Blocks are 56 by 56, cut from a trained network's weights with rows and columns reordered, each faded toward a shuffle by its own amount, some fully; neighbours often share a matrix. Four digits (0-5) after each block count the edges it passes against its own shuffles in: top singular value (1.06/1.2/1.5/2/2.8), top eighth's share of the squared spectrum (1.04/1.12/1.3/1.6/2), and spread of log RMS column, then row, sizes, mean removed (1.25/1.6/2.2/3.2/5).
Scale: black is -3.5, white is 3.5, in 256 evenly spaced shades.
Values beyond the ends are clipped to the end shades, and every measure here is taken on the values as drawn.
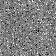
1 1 0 0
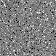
0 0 0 0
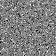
0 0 0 0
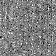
2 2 0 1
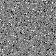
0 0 0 0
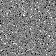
0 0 0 0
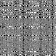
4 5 1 4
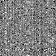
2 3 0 2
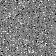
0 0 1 0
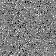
1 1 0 0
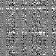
3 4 4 2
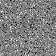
1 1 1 0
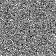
1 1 0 0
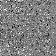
2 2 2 0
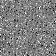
0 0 0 0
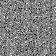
1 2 0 1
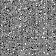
2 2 0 1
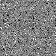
2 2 2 0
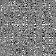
2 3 3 0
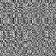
4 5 3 1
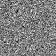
2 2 0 0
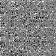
2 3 2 0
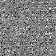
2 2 1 0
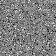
1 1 0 0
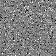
1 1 1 0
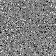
0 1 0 0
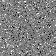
0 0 0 0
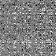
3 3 3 1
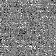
2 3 2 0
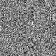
3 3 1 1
